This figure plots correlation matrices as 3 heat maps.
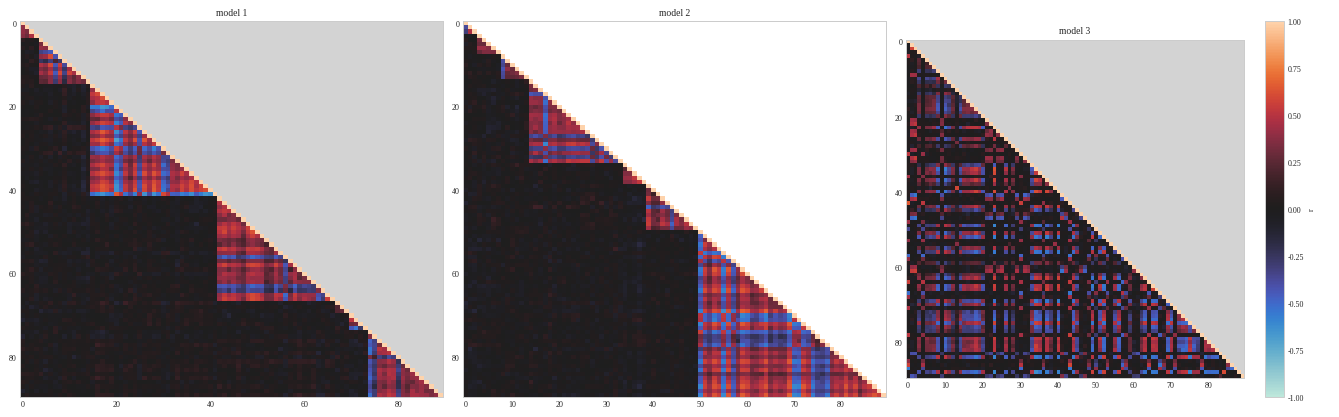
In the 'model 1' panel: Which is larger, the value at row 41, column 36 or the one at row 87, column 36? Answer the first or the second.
the second
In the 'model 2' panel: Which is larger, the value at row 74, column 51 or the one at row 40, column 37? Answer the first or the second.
the second
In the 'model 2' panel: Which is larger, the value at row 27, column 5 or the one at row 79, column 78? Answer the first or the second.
the second
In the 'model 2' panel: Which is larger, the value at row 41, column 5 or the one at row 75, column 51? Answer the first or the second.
the first
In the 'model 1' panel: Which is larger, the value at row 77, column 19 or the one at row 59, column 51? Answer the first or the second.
the second
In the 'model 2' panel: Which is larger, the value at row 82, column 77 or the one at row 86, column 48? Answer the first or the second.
the second
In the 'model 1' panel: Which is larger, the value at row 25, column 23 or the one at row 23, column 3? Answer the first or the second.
the second
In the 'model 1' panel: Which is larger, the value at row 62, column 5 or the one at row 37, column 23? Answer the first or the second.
the second
